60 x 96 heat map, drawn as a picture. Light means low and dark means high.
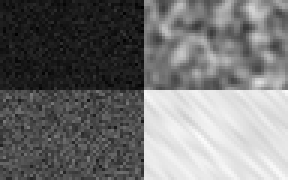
It is made of 2 by 2 panels. Panel 1,1: very high, fine-grained, faint in contrast. Panel 1,2: middling, blotchy, strong in contrast. Panel 2,1: high, fine-grained. Panel 2,2: very low, slanting down to the right, faint in contrast.
